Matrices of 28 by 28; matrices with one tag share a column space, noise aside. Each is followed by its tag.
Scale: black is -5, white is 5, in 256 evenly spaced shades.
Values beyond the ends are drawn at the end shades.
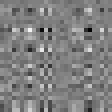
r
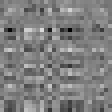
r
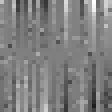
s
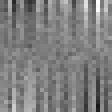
s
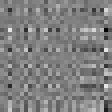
r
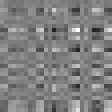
r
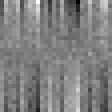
s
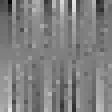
s
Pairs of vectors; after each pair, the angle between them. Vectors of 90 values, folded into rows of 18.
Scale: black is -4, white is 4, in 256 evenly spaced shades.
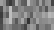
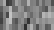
nearly parallel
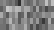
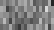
partly opposed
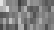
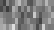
partly opposed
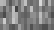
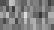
partly opposed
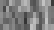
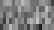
partly aligned
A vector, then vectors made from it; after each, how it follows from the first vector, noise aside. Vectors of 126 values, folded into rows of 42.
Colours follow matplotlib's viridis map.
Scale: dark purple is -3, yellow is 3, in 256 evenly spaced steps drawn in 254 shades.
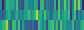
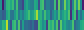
copied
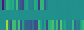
partly zeroed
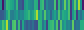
copied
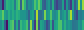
sign-scrambled
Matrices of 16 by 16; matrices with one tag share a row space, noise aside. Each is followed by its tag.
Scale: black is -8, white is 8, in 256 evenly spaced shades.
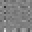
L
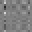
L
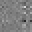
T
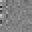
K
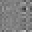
T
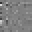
K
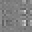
T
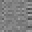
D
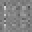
L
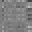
D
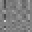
L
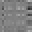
D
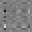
L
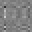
L
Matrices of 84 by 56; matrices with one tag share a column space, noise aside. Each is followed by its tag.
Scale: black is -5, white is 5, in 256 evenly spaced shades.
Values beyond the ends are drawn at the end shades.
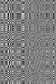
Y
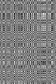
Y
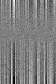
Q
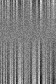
Q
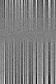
Q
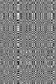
Y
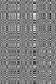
Y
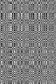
Y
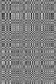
Y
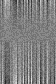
Q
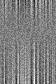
Q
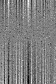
Q
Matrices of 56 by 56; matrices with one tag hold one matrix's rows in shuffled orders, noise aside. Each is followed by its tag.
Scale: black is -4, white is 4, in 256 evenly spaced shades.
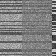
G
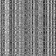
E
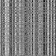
E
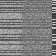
G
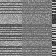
G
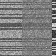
G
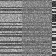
G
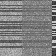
G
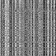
E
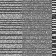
G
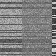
G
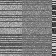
G
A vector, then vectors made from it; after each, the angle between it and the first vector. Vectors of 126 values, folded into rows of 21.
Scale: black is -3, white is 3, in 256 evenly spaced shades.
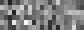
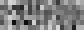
nearly opposite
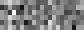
nearly opposite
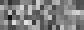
nearly parallel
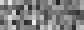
nearly opposite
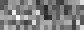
partly opposed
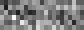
orthogonal
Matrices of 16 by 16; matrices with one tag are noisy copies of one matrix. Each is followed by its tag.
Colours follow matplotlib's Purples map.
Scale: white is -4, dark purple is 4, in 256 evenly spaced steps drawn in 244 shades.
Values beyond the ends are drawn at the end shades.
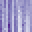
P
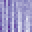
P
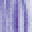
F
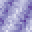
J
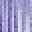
P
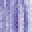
F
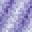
J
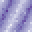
J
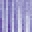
P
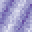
J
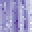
F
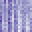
P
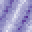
J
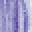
F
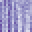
P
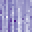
P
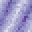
J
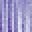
P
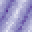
J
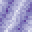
J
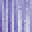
P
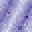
J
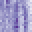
F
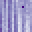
P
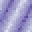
J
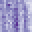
F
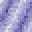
J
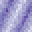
J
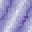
J
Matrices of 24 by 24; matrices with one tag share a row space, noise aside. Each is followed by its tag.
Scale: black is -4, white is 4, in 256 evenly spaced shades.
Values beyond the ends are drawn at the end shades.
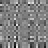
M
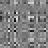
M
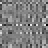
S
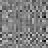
S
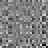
S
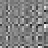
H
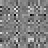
M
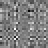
M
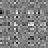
M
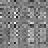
M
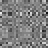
S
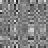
M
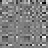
S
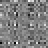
M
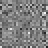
S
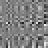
H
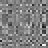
S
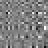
H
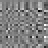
H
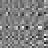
H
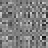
S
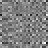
S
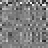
S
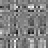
M
